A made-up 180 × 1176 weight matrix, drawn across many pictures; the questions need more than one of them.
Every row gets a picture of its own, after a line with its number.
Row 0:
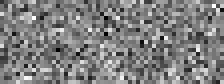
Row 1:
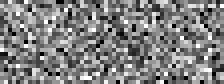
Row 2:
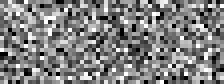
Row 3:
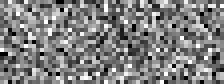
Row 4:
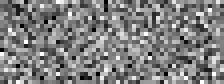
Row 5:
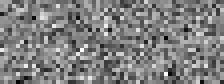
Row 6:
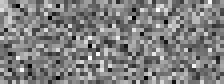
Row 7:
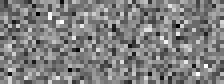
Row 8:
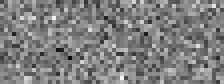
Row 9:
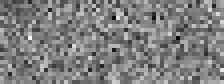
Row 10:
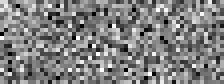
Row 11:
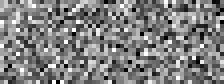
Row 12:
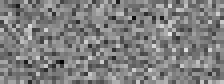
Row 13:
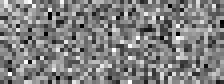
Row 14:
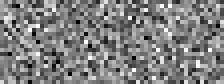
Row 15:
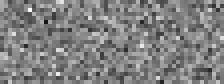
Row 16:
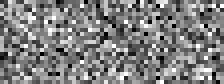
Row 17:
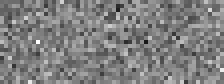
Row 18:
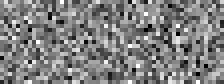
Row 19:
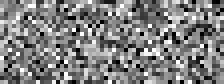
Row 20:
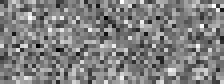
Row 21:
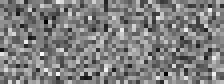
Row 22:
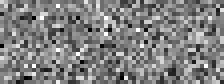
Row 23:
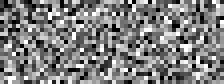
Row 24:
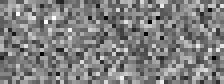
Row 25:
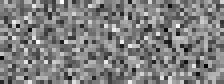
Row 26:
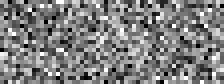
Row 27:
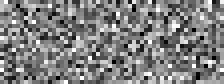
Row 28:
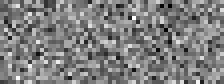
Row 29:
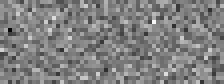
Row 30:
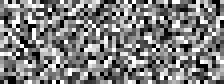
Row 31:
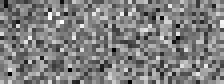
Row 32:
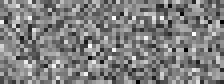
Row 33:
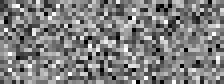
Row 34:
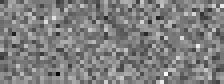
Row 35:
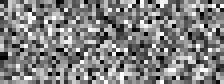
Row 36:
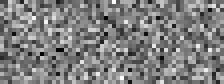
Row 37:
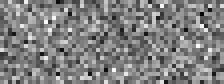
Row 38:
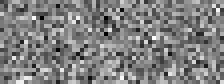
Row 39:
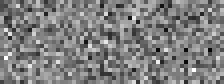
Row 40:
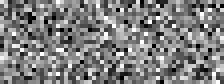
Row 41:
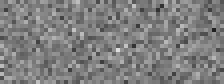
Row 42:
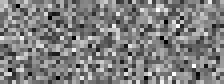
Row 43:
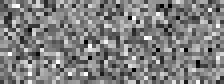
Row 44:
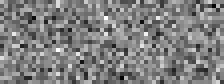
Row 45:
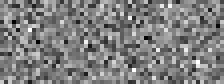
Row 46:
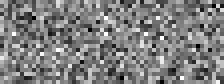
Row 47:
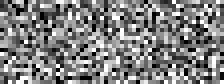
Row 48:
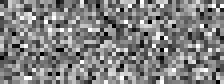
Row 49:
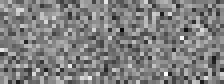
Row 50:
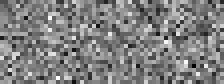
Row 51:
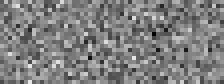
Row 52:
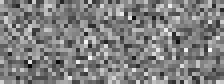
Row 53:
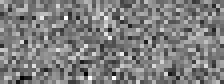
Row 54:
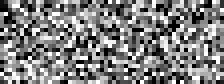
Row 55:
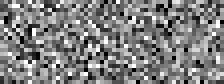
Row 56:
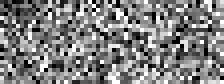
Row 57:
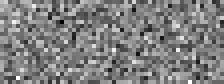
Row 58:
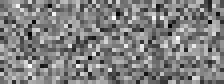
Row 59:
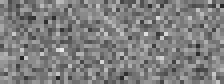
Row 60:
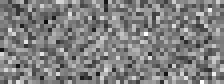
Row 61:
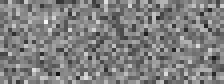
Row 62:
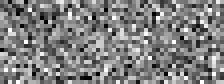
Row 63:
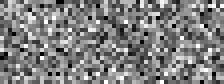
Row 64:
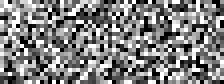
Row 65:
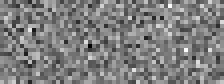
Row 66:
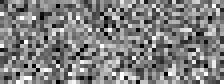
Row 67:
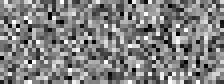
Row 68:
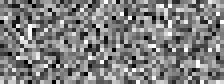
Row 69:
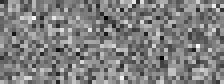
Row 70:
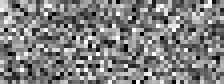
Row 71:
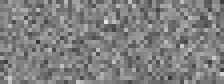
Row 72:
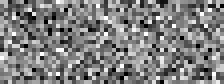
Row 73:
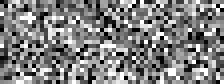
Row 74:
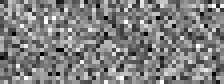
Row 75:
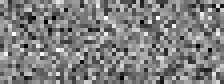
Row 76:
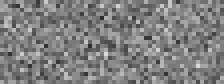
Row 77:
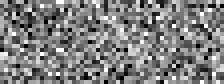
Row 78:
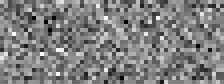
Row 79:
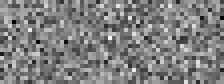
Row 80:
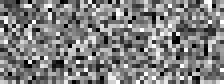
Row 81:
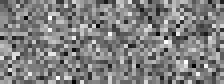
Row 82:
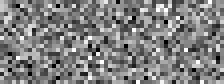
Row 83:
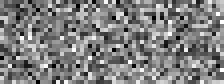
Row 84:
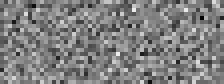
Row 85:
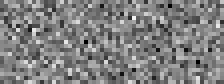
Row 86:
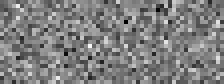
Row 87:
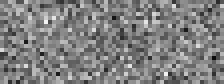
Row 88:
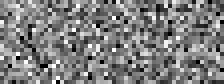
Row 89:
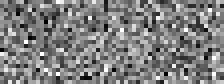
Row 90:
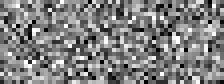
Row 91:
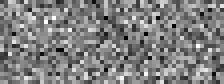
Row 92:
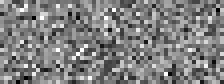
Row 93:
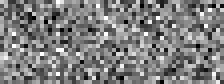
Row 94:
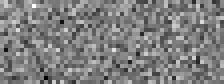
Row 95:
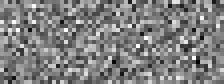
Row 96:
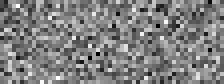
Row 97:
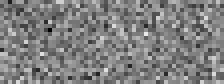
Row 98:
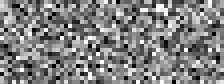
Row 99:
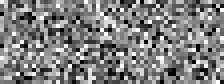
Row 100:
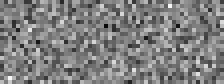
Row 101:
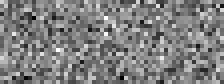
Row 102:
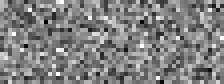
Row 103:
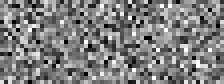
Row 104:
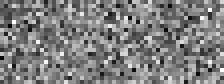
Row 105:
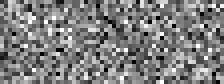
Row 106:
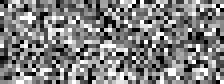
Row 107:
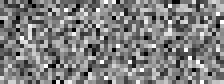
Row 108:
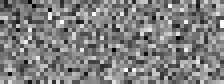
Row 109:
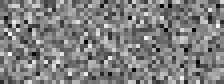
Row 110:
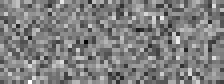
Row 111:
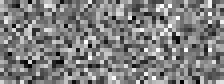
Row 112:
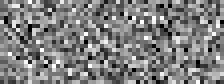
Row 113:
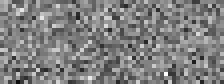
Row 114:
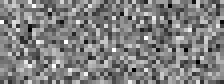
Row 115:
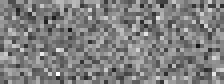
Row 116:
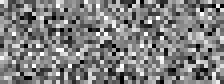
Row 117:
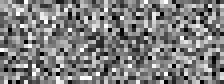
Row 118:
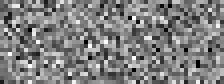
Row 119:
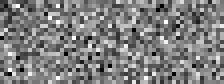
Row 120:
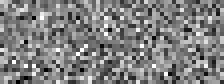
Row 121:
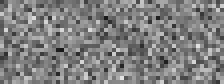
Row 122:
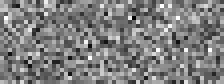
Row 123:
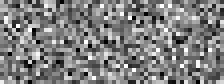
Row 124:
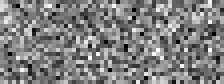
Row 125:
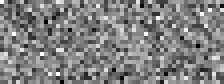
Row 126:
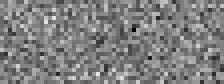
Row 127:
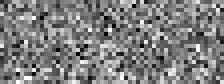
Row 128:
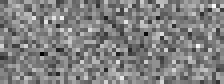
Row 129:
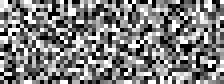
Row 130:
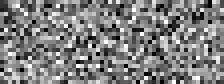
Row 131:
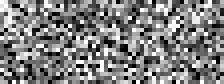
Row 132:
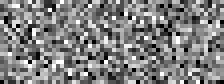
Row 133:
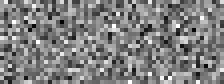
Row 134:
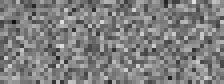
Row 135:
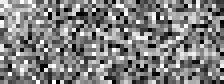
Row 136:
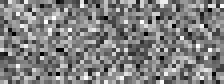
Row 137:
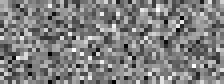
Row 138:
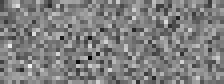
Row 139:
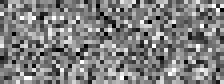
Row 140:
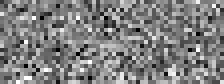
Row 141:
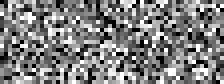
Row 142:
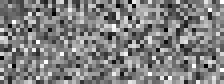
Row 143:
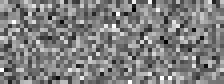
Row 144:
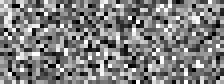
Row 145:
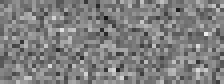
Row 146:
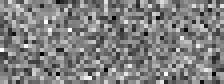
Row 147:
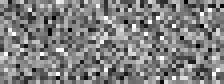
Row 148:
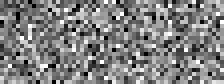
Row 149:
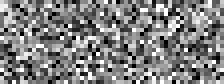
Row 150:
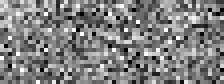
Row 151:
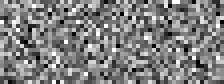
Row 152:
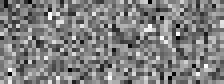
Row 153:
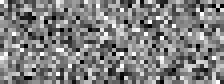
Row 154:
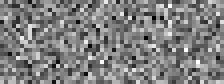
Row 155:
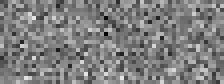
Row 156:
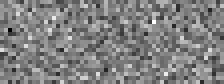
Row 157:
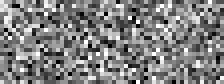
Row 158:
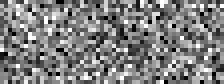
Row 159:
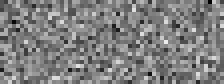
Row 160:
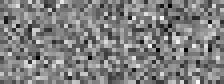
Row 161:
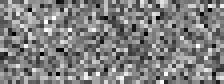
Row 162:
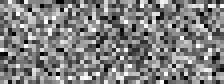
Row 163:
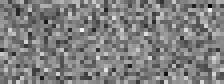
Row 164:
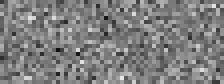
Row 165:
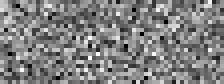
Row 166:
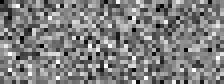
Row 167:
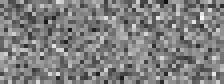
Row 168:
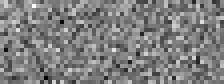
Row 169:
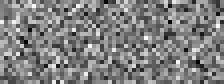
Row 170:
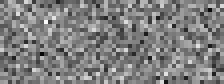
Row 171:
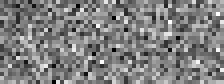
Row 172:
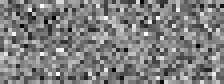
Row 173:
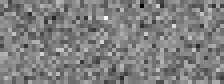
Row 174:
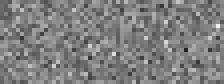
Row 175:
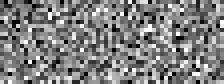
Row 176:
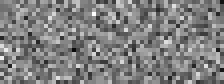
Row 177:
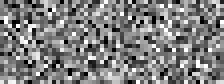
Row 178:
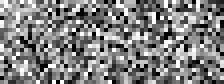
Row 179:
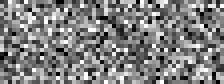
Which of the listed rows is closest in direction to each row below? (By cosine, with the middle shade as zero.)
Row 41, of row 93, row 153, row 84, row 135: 135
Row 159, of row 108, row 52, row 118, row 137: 108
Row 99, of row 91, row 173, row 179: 173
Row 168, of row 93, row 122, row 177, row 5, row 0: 122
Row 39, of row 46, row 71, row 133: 133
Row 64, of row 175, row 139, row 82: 139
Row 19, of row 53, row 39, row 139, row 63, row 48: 53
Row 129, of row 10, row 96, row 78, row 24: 10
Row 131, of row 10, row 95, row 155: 10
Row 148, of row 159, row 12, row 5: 12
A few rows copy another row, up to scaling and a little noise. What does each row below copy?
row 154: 68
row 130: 54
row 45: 103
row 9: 56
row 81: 50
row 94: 168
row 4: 60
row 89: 21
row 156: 29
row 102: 15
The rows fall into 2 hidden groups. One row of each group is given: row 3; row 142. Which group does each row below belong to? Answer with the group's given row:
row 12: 142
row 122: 142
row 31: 142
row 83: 142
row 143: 142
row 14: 142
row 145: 3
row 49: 3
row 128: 3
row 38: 3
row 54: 142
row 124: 142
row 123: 142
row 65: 142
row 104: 142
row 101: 3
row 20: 3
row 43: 142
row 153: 3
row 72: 3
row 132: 142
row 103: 142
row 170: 3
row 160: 142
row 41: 142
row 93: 3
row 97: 3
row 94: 142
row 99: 3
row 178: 142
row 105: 3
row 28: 142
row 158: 3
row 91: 3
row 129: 142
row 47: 3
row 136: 3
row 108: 142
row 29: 3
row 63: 3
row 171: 142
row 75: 3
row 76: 142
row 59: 3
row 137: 142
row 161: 3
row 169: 142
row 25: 142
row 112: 142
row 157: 142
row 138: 142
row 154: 142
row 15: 3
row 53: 3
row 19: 142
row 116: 3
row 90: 142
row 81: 142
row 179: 3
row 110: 142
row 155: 3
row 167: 3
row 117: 3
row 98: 142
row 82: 142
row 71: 142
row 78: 3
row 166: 142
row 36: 3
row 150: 142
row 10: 142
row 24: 3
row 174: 142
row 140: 3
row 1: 3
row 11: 142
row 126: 3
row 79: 142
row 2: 3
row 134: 142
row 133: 142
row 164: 3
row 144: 142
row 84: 142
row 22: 3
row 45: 142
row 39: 142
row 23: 142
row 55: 142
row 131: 142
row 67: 142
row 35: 3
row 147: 3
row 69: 3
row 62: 3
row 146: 3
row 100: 142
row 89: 3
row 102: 3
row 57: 142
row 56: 142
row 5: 3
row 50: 142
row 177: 142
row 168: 142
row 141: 3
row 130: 142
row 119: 142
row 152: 142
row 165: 142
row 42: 142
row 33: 142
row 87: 3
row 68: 142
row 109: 142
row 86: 142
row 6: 142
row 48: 3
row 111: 142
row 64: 142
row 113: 3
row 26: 3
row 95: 142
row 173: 3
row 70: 142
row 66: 3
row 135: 142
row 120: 3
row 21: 3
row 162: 3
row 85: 142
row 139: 3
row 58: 142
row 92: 3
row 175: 142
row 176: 142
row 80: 142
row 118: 142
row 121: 3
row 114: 142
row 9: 142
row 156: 3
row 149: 142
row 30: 142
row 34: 3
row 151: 142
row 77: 3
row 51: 142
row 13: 142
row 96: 142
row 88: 142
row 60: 3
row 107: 142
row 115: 3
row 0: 3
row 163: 3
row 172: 3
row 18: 142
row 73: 3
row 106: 3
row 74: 3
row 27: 142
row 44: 3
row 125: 3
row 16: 3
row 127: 3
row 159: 142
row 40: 3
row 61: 3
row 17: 142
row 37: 3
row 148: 142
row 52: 142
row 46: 3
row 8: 3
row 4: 3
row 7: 142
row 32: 142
